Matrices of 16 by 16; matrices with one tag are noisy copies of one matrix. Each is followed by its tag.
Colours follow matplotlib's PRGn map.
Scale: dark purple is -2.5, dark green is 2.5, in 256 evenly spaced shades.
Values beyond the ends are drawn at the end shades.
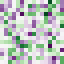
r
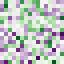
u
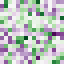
u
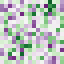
r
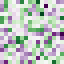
u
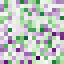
u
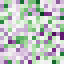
u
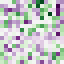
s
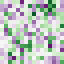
r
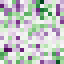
s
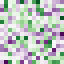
u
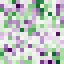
s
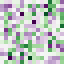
r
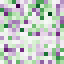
s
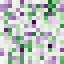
r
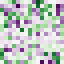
s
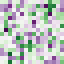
r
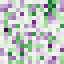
r
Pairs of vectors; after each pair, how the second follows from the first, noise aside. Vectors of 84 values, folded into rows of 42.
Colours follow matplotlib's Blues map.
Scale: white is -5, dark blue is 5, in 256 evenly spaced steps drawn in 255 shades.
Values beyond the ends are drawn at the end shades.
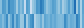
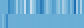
partly zeroed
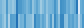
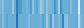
partly zeroed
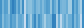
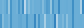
partly zeroed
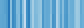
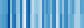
scaled up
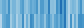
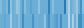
partly zeroed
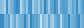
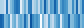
scaled up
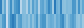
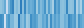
shuffled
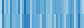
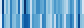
scaled up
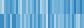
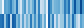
scaled up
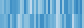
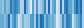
scaled up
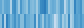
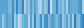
shuffled
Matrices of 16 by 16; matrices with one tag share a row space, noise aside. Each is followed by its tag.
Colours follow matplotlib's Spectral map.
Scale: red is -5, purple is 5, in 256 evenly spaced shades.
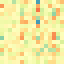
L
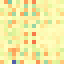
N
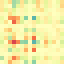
N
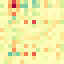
N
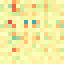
N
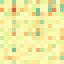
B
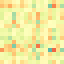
B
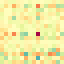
L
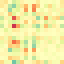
N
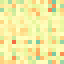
B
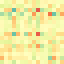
B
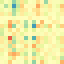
N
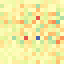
L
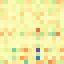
L
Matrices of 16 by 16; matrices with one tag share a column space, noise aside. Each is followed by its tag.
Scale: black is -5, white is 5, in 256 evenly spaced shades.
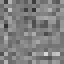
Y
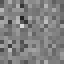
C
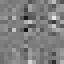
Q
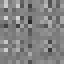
C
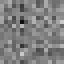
C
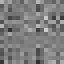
Q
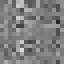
C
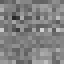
Q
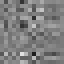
Y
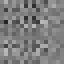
C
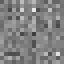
Y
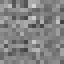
C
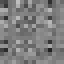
C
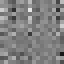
Y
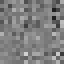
Y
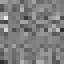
Q
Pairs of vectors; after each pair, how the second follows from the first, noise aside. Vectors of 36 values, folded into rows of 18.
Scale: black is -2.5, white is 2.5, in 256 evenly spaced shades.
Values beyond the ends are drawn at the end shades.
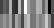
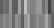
shrunk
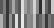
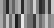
sign-scrambled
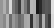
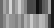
sign-scrambled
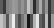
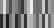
shuffled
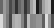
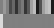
partly zeroed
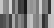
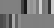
partly zeroed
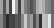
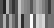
shuffled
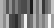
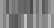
shrunk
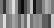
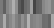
shrunk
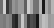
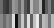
sign-scrambled
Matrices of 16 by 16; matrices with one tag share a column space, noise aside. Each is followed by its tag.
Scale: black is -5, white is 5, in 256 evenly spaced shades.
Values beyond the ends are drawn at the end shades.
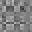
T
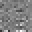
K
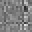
T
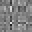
T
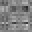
T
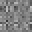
T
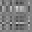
T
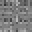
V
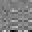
K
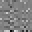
K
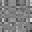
V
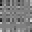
V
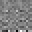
K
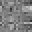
T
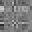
T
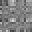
V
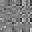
V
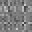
T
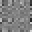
V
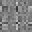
T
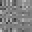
V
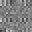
V
